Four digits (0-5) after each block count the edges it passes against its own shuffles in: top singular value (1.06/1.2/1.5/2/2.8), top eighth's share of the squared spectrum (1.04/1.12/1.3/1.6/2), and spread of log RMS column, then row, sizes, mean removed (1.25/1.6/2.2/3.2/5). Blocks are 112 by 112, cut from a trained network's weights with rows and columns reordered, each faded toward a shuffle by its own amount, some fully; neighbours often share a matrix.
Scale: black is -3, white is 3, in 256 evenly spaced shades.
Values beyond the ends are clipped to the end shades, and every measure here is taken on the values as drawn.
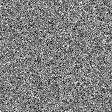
0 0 0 0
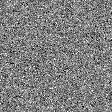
0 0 0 0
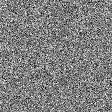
0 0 0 0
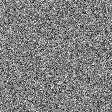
0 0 0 0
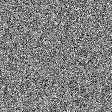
0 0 0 0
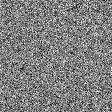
1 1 0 0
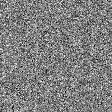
2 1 0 0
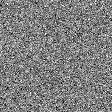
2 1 0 0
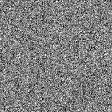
3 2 1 0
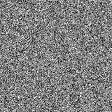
1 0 0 0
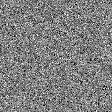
2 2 0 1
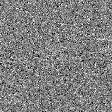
3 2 1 1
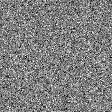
1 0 0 0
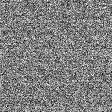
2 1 0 0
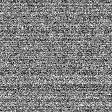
4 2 0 1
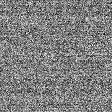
2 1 0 0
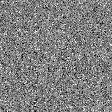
2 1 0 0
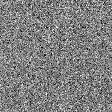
1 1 0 1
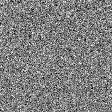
2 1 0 0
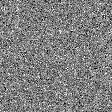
1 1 0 0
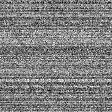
5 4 1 2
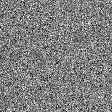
1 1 0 0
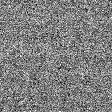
1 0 0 0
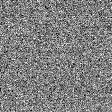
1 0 0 0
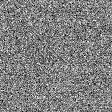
1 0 0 0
